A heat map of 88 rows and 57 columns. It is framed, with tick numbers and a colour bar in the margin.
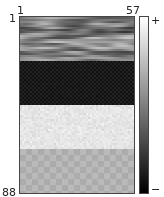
The table splits into 4 rows of 1 panel. Panel 1,1: middling, streaked across, strong in contrast. Panel 2,1: very low, checkered, faint in contrast. Panel 3,1: very high, fine-grained, faint in contrast. Panel 4,1: high, checkered, faint in contrast.
